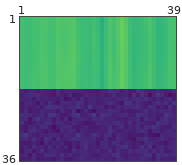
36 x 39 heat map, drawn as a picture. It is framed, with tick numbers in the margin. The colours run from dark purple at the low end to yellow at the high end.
The table splits into 2 rows of 1 panel. Panel 1,1: high, streaked downward, faint in contrast. Panel 2,1: very low, fine-grained, faint in contrast.
